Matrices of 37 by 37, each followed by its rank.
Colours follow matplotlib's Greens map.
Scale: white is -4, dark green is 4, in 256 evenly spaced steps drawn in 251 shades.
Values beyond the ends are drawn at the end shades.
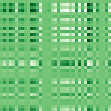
one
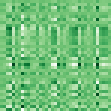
two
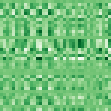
two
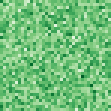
full rank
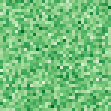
full rank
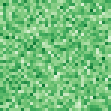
full rank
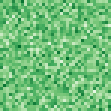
full rank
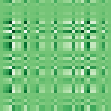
one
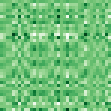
two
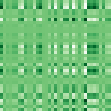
one
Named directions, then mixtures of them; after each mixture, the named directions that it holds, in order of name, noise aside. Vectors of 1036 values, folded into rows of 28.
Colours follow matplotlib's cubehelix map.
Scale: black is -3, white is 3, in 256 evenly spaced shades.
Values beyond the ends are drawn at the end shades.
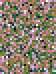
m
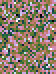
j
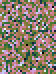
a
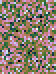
a, j, m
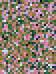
a, j, m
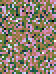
a, j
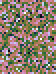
a, j, m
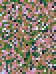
a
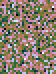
a, j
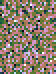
a, j, m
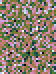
a, m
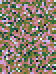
a, j, m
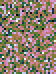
a, j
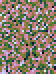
a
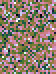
j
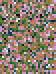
j
